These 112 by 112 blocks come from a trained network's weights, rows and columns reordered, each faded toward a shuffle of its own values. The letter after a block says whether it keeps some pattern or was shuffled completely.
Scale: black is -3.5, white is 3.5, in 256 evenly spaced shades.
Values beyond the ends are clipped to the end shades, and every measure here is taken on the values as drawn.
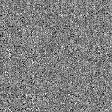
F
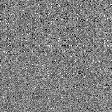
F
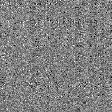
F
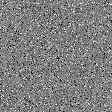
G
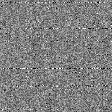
F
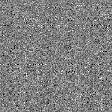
F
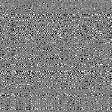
F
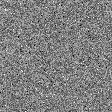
G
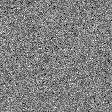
G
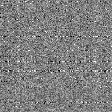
F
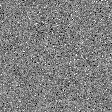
G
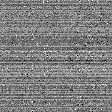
F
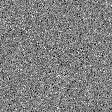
G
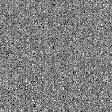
F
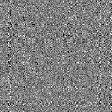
F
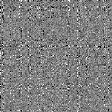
F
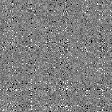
F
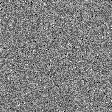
G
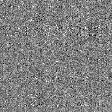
F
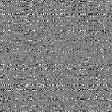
F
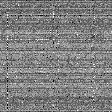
F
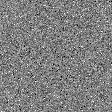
G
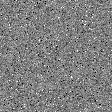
G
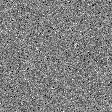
G
